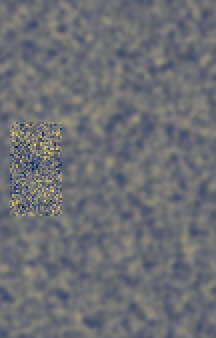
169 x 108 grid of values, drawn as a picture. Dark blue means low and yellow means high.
No single row or column stands out from its neighbours. A few values lie far out on both sides of the bulk. No regular stripes run through it. The middle left is the roughest part. An odd patch, rougher than its surroundings, sits in the middle left. The texture is blotchy. The halves do not mirror each other. No overall slope runs across the table.
